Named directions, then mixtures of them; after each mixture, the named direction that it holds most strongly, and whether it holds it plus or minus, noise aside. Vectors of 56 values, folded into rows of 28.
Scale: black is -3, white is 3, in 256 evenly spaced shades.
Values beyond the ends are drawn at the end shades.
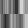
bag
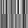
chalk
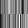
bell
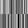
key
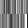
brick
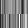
bell, plus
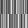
key, minus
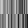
key, plus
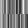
chalk, minus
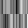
bag, plus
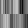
bag, minus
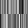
bell, plus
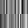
bell, plus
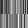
key, minus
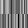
key, plus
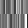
brick, plus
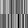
key, plus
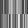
key, minus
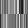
bell, plus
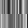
chalk, minus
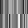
key, minus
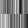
bag, minus
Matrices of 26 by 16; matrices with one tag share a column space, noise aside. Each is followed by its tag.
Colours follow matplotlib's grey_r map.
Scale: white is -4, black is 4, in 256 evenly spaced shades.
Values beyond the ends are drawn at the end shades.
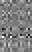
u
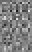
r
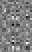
r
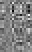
r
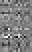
u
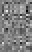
r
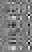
r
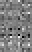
u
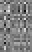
r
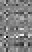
u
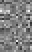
r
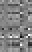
u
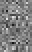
r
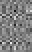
r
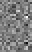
r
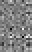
u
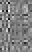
r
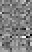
u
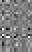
u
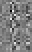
r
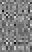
r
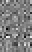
u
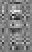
r
